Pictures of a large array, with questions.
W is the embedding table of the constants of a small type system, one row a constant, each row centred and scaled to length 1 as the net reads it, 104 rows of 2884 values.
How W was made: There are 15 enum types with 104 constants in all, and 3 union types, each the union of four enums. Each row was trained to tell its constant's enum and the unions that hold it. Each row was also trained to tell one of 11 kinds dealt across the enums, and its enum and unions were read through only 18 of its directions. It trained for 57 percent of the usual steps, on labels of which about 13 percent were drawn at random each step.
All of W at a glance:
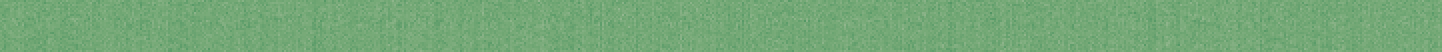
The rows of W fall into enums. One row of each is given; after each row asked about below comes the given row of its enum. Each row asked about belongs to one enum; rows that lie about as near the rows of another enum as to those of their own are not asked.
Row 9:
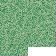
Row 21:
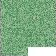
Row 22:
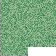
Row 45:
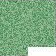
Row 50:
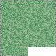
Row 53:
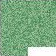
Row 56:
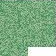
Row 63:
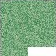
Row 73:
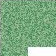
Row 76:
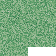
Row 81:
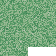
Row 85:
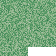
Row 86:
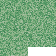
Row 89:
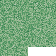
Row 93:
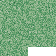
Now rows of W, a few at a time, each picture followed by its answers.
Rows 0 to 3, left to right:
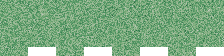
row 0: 53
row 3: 76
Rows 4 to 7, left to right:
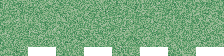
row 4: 81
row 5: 93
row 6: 89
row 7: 86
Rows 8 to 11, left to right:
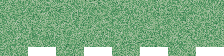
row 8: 9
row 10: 45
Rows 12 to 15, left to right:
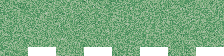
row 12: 81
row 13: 22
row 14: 93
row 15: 56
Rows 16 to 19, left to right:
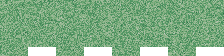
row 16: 21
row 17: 21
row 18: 85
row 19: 22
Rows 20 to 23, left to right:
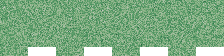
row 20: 50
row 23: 81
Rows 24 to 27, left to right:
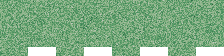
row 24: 21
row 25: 63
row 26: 9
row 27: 56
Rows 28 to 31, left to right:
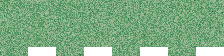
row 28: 21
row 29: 89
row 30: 93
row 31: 85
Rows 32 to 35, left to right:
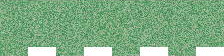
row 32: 93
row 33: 73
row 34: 76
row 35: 85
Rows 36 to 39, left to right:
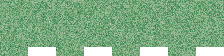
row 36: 73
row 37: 81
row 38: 63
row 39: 76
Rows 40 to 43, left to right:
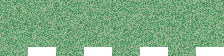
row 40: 63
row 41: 45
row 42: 45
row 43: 86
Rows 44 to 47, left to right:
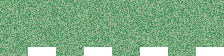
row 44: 22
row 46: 50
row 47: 89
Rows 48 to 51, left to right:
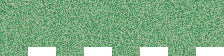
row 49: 50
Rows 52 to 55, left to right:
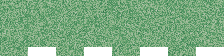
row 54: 50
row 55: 89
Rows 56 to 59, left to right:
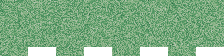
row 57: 89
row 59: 85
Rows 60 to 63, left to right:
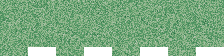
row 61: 81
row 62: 56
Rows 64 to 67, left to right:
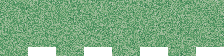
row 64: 81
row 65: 50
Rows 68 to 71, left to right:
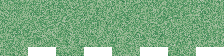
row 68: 21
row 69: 85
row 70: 86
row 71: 45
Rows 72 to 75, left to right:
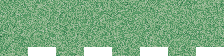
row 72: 22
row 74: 81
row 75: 93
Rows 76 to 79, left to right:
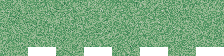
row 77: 56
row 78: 56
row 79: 50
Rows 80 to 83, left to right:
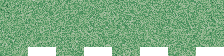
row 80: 45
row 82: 63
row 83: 76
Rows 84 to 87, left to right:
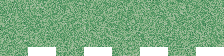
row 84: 50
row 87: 63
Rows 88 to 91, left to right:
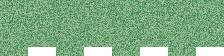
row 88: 93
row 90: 76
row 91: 22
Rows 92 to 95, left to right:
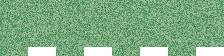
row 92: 76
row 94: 21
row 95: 93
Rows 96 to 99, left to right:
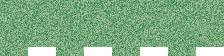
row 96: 63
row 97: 86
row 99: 56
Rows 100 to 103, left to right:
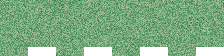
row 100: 22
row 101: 56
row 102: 22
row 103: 63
